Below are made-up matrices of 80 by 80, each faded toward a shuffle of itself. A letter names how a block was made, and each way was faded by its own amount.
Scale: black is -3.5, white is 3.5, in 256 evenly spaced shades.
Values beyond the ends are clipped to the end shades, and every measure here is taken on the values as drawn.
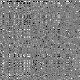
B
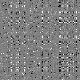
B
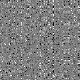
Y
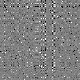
B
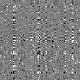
B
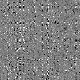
Y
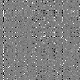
B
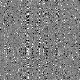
Y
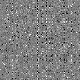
Y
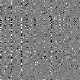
B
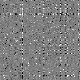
B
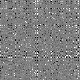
B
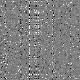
Y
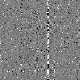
Y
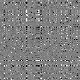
B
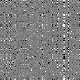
B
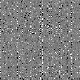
Y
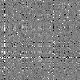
B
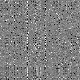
Y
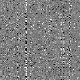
Y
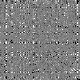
B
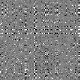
B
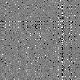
B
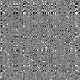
B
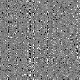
Y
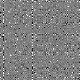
B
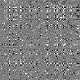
B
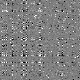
B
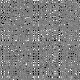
B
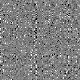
Y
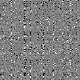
Y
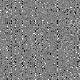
Y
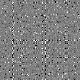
B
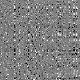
Y
